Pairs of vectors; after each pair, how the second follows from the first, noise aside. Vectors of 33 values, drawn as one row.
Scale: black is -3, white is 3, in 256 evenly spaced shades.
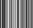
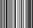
reversed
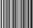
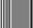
partly zeroed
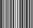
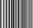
shuffled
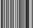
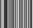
reversed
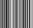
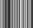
shuffled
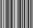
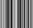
copied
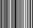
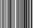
negated
